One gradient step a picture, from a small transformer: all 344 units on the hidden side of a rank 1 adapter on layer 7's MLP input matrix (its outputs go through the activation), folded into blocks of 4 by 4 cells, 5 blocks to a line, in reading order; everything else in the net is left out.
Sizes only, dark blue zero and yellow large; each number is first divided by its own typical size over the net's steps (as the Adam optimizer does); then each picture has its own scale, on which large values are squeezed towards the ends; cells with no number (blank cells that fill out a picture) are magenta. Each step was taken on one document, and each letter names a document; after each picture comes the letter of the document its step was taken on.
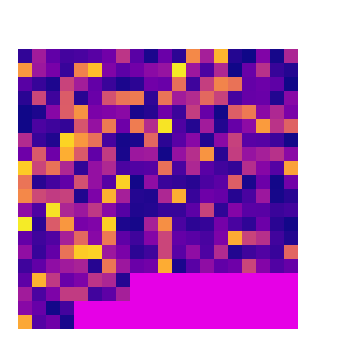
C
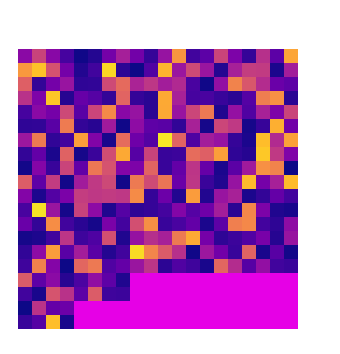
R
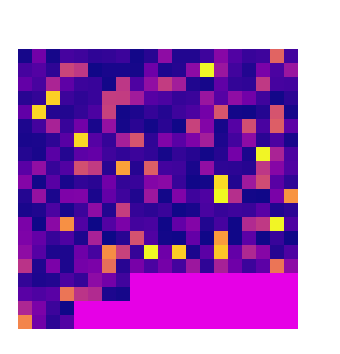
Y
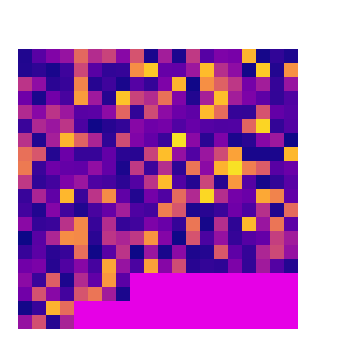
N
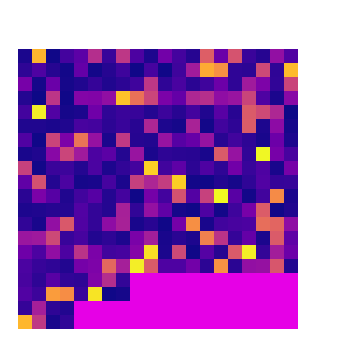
Y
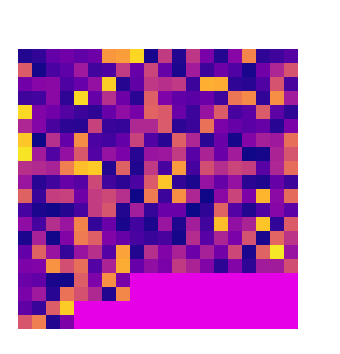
N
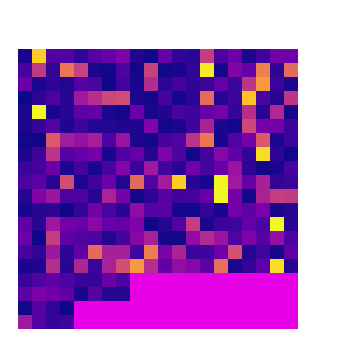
Y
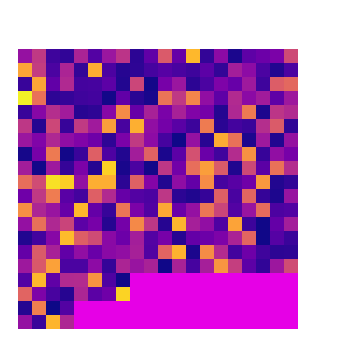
C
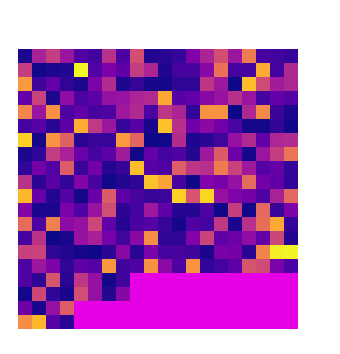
N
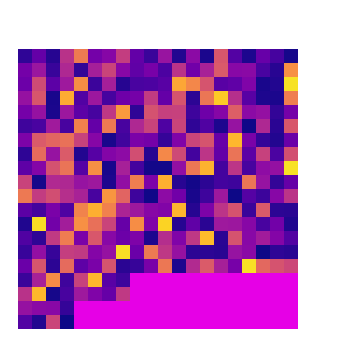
C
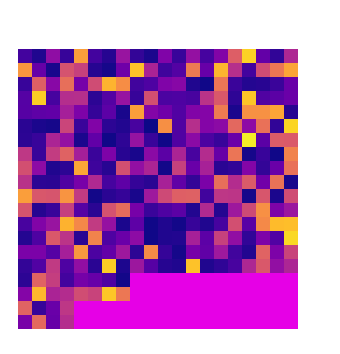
N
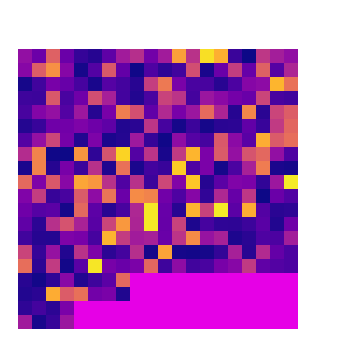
R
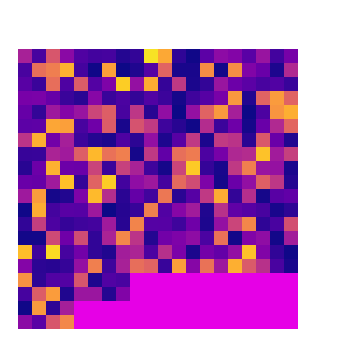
R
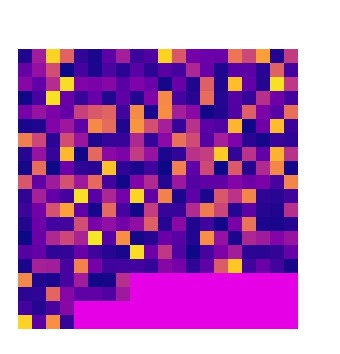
R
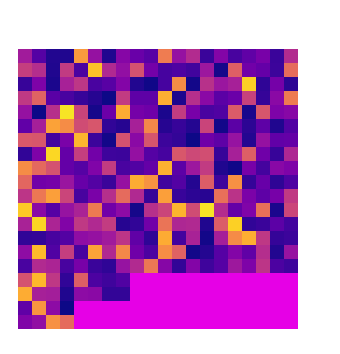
C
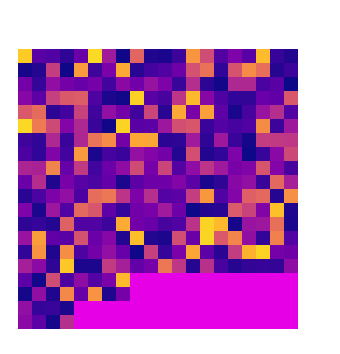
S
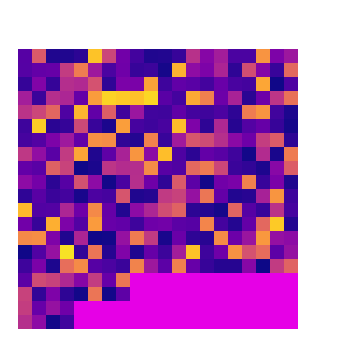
S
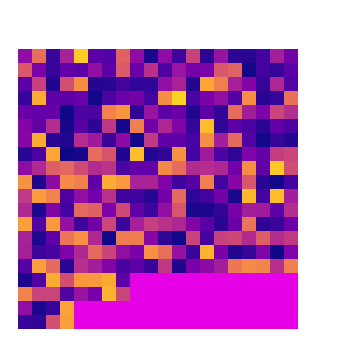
C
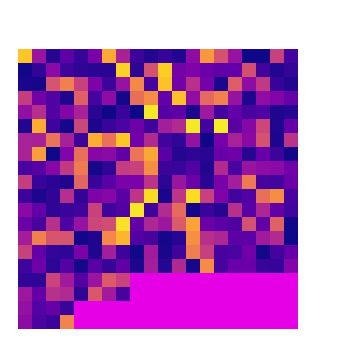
S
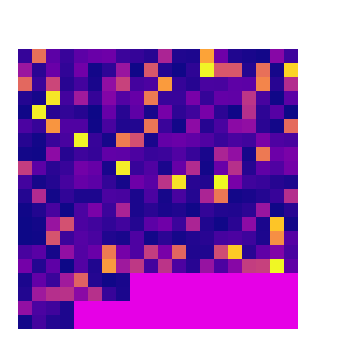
Y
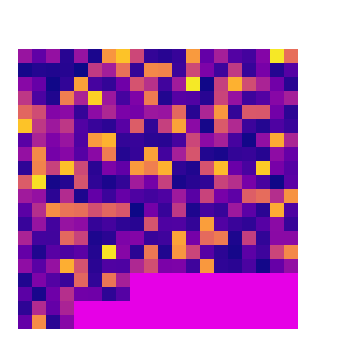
S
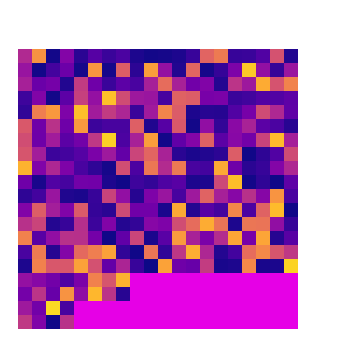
S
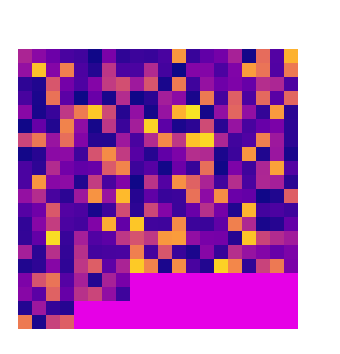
R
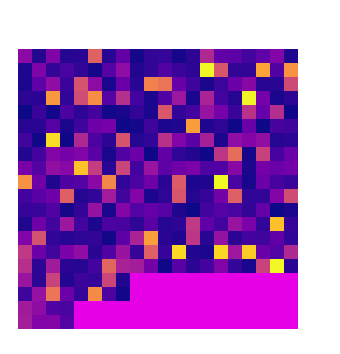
Y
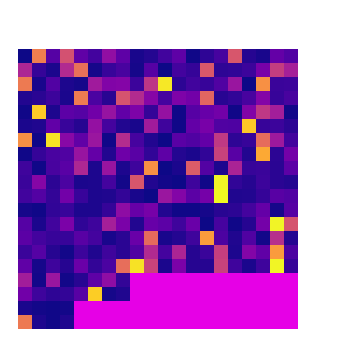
Y
